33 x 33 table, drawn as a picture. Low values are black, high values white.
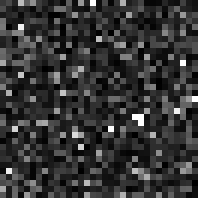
Mirror symmetry: none. Odd rows or columns: none. Average level on the scale: 20%. Seam: none. Stripes: none. Grain: fine. Histogram: skewed, a long tail of high values.
